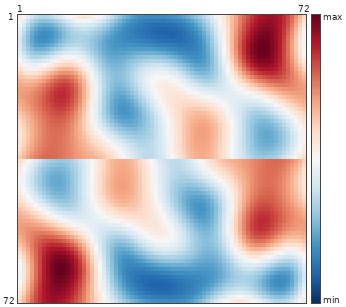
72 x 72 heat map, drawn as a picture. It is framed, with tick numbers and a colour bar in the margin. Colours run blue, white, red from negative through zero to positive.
There are no lone odd cells. There are no regular stripes. Overall the values sit about 50% of the way up the scale. It looks the same turned upside down.
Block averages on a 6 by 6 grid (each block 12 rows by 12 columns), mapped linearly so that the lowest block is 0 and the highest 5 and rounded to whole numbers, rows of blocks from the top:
110045 | 431234 | 431321 | 123134 | 432134 | 540011
